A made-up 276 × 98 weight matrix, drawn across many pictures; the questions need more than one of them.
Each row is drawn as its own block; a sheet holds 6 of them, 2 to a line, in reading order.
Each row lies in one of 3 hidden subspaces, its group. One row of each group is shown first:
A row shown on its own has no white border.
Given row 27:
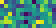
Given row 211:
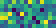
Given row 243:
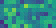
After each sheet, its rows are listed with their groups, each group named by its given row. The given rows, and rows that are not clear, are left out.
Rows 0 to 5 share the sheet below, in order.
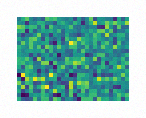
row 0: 211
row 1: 211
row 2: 211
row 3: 211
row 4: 27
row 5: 243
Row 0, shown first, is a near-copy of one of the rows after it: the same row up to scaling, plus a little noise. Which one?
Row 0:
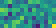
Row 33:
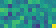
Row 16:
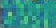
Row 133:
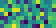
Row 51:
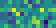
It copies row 33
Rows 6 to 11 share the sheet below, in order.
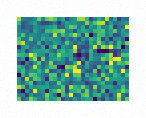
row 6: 243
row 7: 27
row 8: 211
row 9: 243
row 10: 27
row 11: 211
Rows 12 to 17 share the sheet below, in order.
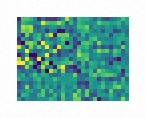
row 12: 243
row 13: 243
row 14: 211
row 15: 243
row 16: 211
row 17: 243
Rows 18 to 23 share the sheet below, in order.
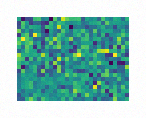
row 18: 27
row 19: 211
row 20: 211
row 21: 243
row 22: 243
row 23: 211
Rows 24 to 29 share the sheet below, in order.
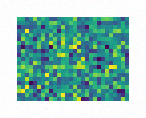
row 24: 211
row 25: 243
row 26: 27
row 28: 211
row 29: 243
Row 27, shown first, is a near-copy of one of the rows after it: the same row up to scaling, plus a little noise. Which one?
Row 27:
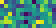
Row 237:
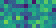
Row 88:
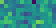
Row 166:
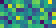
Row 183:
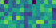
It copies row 88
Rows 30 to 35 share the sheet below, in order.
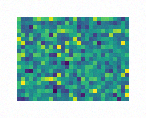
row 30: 243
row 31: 243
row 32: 243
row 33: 211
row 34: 243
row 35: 27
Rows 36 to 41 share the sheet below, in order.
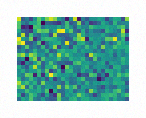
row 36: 243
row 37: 27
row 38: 211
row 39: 211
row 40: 211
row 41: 27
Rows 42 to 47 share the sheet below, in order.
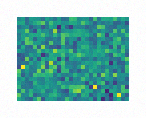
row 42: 211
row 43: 211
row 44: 211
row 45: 243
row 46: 243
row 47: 211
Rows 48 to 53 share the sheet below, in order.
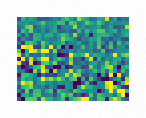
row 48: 243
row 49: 27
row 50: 27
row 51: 211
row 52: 243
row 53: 243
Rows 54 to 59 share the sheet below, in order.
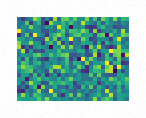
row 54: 27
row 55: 211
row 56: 27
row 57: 211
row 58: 211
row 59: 211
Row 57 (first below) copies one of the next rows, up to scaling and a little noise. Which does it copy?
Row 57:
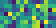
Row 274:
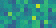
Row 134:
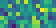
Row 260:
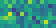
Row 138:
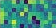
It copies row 274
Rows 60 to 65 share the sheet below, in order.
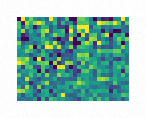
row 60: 27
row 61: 243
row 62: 211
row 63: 243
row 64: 211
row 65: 243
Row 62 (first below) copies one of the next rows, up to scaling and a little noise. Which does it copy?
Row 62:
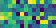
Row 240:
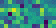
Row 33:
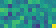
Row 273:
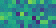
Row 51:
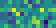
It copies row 273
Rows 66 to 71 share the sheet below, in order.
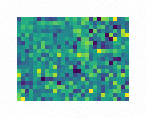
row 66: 243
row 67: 211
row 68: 211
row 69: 243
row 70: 243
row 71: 27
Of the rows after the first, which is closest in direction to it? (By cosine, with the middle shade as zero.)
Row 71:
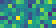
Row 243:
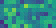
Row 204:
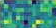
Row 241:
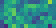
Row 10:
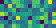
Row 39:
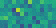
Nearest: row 10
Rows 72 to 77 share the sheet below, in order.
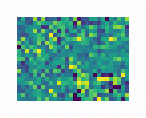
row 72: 211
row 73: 27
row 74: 27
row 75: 243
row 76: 211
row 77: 243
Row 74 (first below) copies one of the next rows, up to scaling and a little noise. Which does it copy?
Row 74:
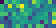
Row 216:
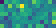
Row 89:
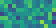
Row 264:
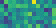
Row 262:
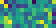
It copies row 216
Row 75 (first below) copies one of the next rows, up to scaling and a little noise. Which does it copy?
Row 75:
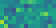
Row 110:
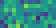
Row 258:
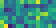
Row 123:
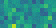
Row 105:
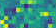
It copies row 105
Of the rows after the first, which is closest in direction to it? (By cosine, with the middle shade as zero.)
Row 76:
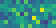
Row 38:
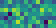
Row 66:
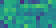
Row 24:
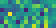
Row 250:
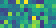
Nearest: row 38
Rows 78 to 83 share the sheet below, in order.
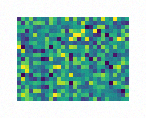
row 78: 27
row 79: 211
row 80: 27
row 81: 211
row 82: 27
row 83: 243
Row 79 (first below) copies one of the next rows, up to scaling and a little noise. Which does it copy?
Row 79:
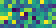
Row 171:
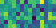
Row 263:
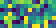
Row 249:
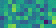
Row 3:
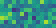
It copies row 3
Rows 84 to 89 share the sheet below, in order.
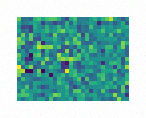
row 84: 243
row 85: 243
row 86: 243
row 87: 27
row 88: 27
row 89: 27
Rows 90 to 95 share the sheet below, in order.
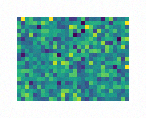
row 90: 27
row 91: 211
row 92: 243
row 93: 27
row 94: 211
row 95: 243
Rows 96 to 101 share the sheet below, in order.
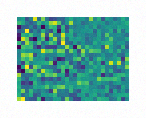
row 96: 211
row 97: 211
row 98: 243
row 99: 27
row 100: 243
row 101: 243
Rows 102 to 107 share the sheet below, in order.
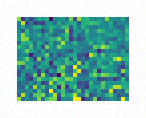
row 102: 27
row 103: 27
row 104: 211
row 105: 243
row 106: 211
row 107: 243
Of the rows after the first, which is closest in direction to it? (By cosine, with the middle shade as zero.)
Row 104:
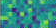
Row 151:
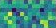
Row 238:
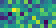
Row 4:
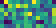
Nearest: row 151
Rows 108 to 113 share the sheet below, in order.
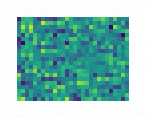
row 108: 243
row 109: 243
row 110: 243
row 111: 243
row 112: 243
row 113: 243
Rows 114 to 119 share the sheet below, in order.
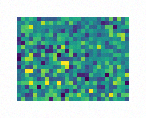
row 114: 243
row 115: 243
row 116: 243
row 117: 211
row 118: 211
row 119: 27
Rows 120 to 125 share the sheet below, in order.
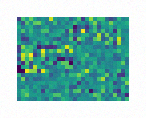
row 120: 27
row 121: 211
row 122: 243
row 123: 243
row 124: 27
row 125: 27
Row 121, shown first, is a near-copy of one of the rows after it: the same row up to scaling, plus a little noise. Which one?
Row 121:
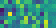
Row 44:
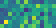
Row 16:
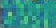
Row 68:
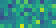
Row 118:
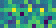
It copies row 16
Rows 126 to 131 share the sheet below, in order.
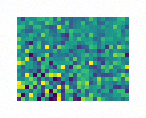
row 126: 243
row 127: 27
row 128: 211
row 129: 27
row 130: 211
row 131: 243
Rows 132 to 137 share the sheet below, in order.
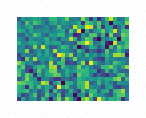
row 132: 27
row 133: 211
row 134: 211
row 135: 27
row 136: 211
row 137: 243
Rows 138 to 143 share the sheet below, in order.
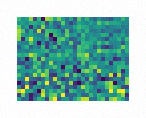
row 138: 211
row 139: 243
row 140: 211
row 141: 243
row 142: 211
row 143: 243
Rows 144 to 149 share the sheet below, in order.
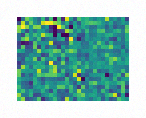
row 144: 243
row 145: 27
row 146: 211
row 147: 243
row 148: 243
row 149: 27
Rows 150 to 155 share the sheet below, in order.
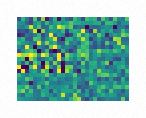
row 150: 211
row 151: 211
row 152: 211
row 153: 243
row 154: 211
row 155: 243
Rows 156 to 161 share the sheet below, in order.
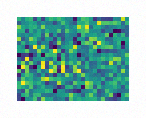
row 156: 211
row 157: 243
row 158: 211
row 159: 243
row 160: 243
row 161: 211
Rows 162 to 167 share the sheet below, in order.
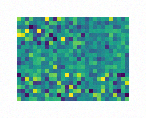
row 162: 211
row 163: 243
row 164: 211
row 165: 27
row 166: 27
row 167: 27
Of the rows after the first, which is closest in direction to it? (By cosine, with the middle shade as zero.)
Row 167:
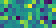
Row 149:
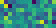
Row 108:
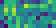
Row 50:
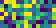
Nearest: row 50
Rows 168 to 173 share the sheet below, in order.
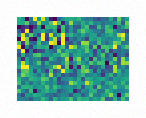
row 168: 211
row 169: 243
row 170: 27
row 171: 211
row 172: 27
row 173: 211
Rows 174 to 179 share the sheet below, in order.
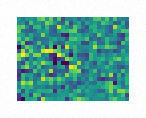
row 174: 243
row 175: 243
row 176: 243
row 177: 243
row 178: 243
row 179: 243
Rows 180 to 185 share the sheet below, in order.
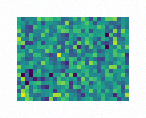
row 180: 243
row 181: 211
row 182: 243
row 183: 27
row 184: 27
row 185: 27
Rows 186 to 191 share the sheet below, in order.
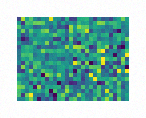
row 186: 27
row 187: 243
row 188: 243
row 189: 27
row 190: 211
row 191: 211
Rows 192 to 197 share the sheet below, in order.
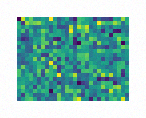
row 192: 27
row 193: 243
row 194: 211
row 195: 243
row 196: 211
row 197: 243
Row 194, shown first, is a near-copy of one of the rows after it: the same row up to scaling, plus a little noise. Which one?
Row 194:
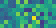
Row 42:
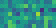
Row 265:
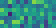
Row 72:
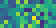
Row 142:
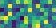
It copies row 72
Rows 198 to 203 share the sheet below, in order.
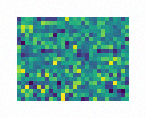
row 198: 243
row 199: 27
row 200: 243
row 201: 243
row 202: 211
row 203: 243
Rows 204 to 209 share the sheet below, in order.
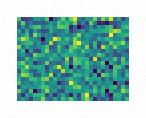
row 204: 27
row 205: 243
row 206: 27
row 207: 211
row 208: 27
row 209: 211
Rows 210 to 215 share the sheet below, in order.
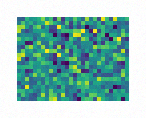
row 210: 243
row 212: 243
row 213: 243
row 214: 211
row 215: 243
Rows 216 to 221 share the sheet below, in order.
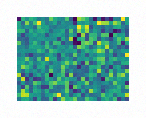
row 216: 27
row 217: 243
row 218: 211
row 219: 27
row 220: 27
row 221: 27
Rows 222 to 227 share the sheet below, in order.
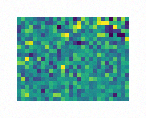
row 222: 243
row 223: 243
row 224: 211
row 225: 211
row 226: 27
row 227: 27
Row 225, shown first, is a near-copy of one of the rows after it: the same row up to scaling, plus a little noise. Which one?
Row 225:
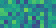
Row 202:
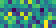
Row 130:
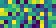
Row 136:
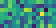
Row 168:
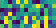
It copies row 130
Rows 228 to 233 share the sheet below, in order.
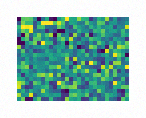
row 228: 243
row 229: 27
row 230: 27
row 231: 27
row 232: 243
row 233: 243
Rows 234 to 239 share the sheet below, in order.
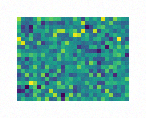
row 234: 243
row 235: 211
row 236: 211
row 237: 27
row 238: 211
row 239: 211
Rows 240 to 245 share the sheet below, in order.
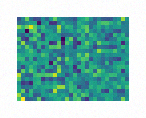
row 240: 211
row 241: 243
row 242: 211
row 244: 243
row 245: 243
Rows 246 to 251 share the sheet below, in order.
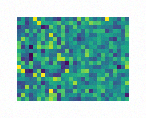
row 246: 211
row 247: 27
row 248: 243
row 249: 211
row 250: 211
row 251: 27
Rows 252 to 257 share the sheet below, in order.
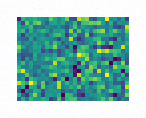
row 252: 27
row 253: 27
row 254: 243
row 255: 243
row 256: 211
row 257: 27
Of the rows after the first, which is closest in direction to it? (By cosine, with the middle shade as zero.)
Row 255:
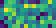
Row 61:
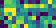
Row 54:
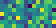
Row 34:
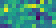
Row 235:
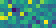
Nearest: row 61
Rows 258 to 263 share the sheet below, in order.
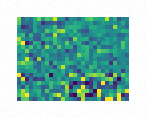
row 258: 243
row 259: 243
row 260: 211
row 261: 243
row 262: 27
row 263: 211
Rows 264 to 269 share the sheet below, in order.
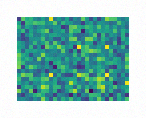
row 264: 27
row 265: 211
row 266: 211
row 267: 27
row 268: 27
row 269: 27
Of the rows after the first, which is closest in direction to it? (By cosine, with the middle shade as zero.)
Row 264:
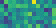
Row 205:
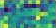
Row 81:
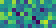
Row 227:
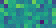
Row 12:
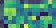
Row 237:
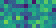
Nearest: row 227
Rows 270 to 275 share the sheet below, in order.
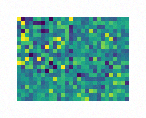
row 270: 27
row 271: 211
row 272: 211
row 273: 211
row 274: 211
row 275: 27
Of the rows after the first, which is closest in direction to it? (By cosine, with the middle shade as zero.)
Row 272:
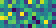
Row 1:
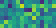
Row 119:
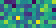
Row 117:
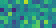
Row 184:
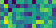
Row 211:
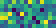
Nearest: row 211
